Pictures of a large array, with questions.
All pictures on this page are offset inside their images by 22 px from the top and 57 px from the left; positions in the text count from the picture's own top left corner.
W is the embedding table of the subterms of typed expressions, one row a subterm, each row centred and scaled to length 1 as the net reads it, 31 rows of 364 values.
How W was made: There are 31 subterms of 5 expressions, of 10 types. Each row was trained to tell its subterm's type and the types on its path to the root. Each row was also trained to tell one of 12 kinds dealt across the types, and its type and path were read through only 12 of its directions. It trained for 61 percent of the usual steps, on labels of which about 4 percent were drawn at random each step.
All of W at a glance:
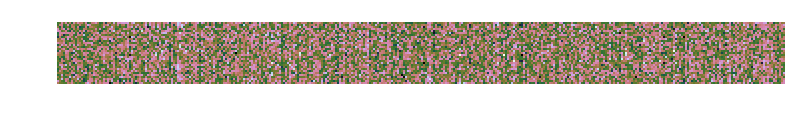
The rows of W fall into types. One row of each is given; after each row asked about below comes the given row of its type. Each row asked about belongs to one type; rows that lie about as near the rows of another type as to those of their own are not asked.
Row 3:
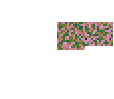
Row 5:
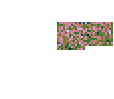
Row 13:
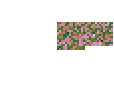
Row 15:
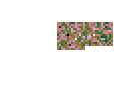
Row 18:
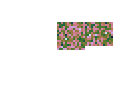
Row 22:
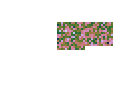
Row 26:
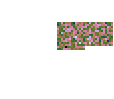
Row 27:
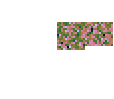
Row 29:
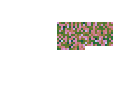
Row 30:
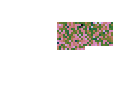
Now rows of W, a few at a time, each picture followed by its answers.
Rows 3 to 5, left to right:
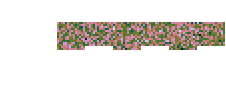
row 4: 15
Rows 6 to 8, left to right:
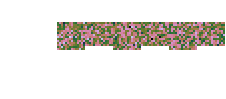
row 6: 22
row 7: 26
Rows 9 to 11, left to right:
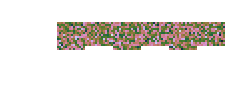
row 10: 13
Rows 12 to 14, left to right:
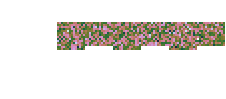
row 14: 5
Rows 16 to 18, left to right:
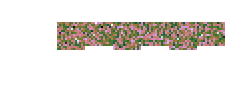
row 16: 3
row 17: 18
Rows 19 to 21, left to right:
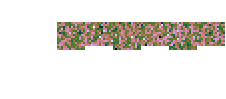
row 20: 26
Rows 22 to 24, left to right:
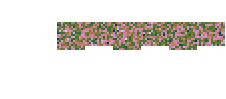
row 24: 18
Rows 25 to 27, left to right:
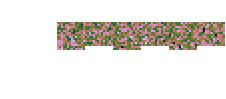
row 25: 30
